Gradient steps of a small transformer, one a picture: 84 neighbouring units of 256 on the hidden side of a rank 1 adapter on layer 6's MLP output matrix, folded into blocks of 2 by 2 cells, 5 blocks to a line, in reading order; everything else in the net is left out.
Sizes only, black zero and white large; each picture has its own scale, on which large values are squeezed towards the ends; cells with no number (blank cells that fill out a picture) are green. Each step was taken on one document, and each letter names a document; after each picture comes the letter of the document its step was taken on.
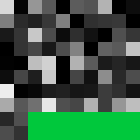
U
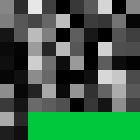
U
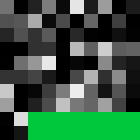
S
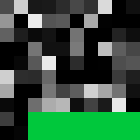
S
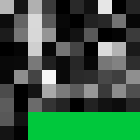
U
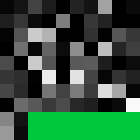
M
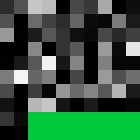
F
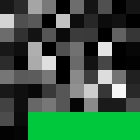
U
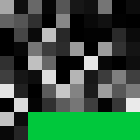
M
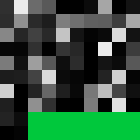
F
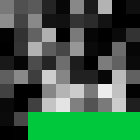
S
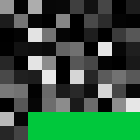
M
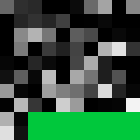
M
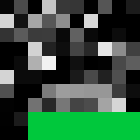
S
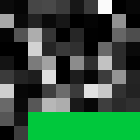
U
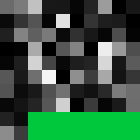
U
